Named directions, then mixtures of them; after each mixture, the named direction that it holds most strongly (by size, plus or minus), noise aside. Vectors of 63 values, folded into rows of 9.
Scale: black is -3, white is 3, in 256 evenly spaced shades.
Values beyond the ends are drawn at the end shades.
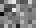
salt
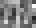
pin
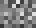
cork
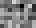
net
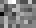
salt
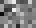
salt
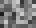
pin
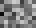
salt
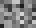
net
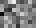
salt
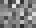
cork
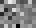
salt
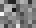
salt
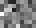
salt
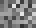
cork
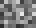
cork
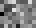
salt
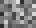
cork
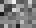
salt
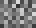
cork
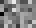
salt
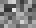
salt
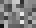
cork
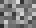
cork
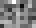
net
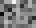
salt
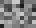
net
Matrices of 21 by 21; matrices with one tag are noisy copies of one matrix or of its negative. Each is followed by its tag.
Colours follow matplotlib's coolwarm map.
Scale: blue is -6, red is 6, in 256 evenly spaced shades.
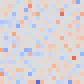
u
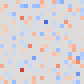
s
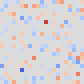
s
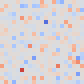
s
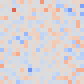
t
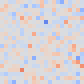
s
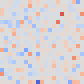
u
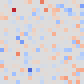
t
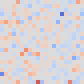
u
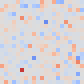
s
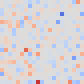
u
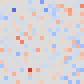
t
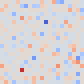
s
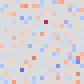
s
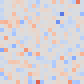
u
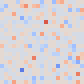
s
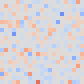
u
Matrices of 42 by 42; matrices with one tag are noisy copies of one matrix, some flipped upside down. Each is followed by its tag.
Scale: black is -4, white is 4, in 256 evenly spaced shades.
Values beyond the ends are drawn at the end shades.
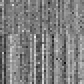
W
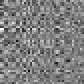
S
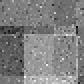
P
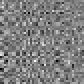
S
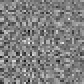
S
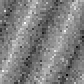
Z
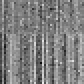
W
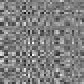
S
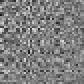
S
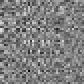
S
